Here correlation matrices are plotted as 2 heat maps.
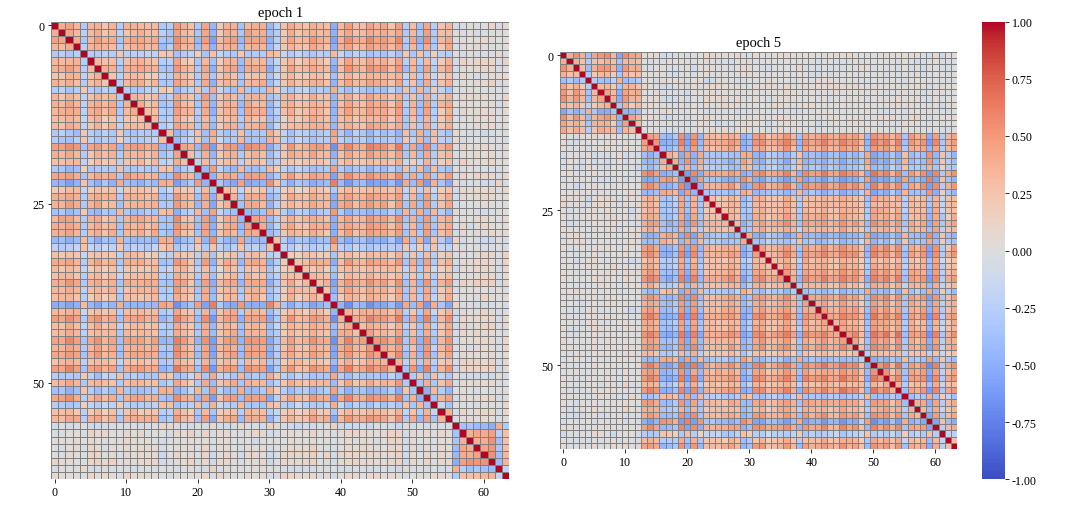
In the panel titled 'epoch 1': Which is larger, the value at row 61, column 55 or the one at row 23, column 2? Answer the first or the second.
the second
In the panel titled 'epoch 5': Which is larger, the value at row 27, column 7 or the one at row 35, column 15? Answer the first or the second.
the second
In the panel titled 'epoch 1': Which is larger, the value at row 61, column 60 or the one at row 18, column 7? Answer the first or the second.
the first
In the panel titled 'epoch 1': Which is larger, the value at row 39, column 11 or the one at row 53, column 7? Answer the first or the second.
the second
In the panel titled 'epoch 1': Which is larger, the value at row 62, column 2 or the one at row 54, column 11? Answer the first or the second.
the second
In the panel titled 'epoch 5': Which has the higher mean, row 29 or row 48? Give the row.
48
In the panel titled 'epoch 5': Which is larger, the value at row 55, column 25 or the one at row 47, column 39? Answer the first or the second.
the second
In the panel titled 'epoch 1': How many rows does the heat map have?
64
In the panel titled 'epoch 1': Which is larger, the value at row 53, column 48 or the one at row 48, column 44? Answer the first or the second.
the second
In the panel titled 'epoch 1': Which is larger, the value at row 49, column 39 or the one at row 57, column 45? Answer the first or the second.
the first
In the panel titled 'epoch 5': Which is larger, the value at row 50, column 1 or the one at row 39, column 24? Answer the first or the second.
the second
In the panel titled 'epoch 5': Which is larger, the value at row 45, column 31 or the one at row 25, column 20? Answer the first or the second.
the first
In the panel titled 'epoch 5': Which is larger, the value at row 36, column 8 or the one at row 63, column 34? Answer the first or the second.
the second
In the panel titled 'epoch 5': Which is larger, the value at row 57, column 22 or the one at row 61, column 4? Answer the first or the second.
the second
